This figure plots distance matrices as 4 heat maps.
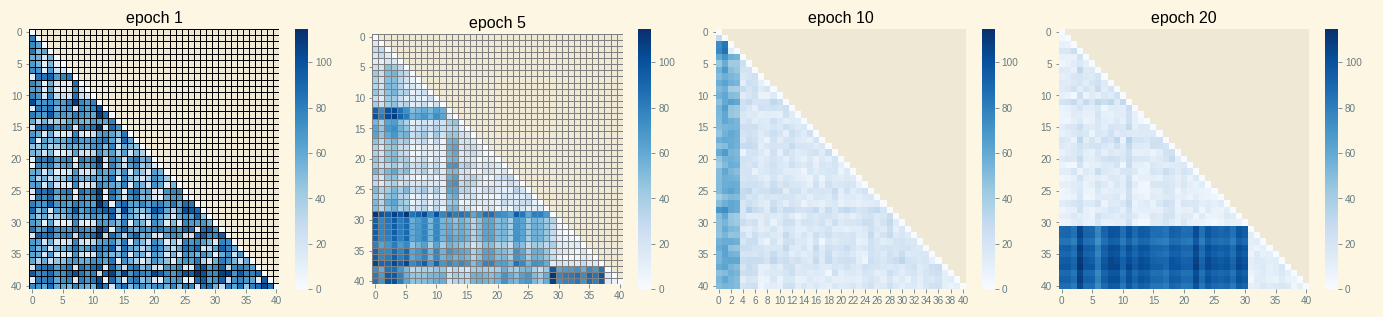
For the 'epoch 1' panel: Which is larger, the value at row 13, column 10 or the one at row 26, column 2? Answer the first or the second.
the second
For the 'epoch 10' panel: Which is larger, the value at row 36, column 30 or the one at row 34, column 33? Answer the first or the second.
the first
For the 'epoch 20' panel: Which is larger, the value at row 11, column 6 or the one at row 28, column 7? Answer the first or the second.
the first
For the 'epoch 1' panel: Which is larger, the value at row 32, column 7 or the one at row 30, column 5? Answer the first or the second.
the first
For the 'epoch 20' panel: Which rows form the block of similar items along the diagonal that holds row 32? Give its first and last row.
31 to 40
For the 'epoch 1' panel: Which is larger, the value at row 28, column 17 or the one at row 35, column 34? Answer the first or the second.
the second
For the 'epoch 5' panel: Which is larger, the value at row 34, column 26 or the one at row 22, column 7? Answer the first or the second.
the first
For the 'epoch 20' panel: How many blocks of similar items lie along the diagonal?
2
